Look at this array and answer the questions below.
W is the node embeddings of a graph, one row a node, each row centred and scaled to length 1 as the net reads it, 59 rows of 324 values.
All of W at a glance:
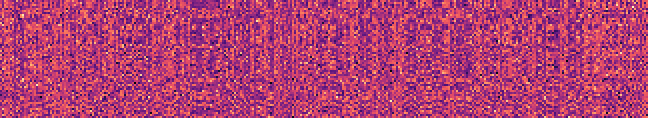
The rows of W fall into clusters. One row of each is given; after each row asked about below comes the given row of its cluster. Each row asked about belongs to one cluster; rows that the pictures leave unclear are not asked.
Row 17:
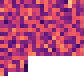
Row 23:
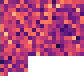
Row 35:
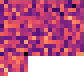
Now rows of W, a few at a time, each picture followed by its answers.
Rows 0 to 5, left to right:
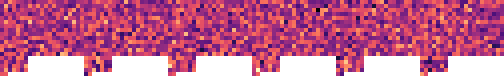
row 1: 35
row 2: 35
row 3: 35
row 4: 17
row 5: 23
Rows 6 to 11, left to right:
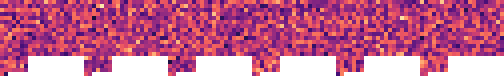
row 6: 17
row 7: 23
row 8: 23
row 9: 35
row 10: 35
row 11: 35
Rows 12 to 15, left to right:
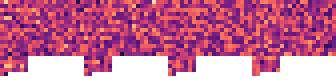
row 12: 17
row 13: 17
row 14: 17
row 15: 35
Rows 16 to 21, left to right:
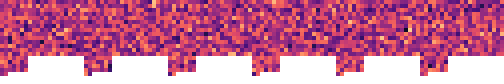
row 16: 35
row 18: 35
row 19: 35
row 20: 35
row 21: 35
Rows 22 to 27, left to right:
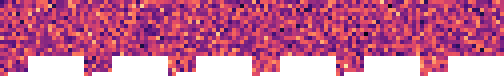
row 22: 17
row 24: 35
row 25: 35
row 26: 17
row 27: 35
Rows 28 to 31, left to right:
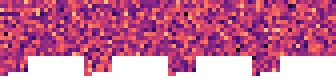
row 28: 17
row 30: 17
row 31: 17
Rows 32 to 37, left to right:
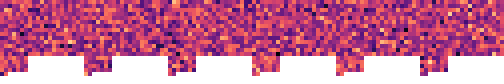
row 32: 35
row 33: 17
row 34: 17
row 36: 35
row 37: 17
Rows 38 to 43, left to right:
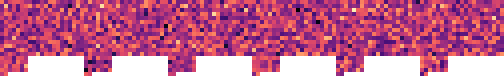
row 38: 35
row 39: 23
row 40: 23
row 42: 17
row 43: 35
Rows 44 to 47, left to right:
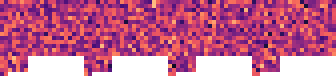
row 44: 35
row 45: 17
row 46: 23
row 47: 17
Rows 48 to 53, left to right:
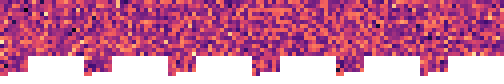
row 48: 23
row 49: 23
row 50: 35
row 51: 17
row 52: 23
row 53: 35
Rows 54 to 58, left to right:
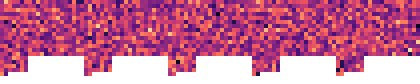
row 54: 17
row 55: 35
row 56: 35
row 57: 17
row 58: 23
